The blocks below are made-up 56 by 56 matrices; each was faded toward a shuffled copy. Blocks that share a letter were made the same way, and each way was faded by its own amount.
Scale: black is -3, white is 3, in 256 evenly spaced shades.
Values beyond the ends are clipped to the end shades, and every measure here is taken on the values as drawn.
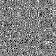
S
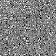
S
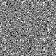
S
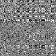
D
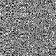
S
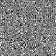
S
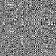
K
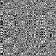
K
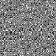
S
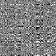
K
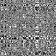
D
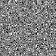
S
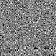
S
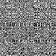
K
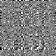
D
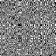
K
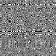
D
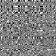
D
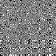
D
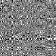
D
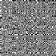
D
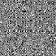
S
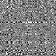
D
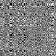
K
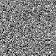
S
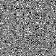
S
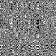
D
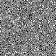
S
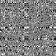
D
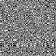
D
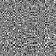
K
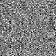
S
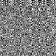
K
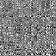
D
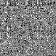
S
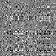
K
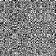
K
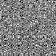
S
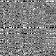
D
